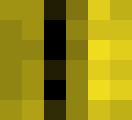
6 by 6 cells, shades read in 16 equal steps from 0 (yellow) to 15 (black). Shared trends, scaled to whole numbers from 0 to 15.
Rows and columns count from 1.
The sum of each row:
34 36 35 33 33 32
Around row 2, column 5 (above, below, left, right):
1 0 6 2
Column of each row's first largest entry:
3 3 3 3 3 3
